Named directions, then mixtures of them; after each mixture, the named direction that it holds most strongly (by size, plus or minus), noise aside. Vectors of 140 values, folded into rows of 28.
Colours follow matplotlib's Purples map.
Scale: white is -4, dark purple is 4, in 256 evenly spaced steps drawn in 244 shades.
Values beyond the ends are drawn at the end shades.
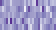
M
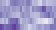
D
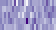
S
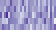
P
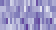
M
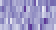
M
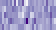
S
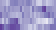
D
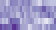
D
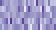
M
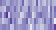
P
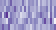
P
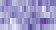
D
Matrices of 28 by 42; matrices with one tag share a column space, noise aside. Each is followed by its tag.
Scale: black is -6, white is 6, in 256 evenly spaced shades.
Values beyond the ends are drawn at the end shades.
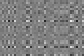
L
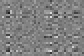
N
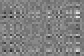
N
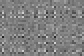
N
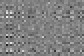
N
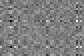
L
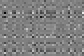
N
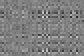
N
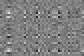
N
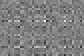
L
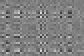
N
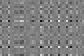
L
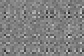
N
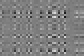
N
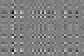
N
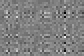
N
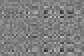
N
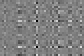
L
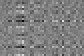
L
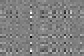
N
